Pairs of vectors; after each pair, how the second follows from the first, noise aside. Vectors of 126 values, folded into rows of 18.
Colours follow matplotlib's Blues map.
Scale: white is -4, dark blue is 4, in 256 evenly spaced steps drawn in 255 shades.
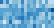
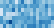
wrapped around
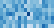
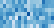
copied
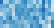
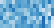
wrapped around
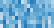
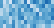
wrapped around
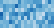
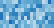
copied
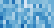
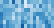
copied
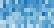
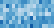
wrapped around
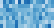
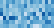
wrapped around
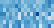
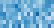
copied
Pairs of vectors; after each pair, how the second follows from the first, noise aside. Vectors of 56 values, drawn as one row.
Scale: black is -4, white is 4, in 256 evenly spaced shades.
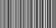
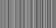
shrunk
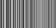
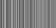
shrunk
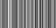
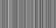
shrunk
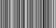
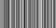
shuffled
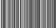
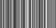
shuffled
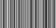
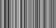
shuffled
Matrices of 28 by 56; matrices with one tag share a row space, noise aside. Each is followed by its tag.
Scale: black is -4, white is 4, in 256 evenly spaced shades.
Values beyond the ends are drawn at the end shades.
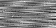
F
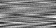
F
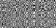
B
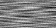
F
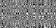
B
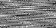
F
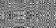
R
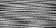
F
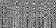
B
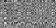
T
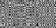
R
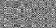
T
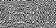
R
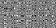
T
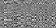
T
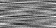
F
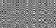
B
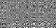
B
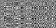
T
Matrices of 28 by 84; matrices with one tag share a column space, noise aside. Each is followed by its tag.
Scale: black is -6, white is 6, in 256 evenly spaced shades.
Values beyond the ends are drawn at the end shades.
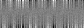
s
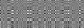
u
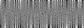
s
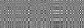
u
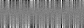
s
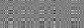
u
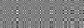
u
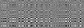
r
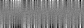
s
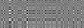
u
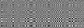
r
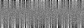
s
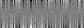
s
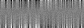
s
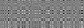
u
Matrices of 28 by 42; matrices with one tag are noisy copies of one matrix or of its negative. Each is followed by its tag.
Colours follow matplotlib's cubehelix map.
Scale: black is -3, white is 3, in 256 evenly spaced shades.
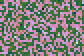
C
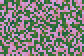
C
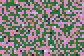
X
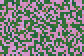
C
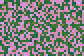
C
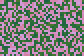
C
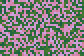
X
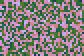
C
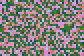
X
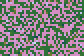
X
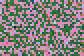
X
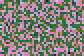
C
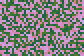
X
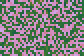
X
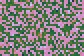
X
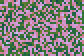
C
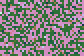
X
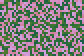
C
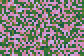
X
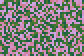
C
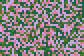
X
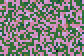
C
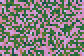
X
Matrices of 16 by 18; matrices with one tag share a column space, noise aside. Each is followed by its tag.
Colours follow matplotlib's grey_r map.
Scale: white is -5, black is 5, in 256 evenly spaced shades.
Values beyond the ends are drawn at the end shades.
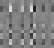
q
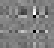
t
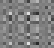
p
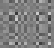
p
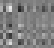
q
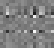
t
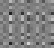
p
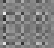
p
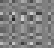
p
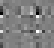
t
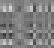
q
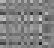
p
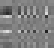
t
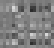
q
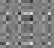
p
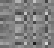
p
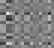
p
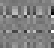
t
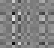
p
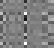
p
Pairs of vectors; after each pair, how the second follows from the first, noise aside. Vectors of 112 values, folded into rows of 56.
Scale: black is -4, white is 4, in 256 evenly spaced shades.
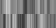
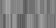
shrunk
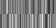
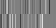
partly zeroed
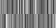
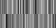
negated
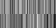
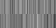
shrunk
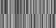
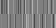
partly zeroed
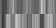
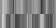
negated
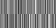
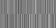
shrunk
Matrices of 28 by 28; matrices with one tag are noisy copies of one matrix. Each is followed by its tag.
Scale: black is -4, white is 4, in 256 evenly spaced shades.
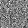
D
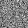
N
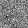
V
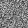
N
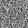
D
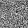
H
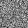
N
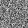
D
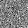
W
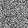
V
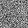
V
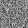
D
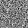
D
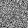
N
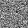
H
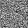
H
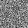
W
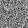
D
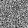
W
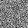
W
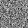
D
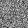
N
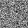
H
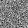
W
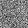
V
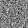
D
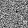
H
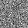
W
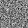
D
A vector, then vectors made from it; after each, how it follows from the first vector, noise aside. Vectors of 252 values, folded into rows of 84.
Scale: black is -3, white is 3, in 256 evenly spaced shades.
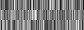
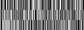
sign-scrambled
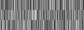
shrunk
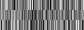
sign-scrambled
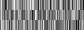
sign-scrambled
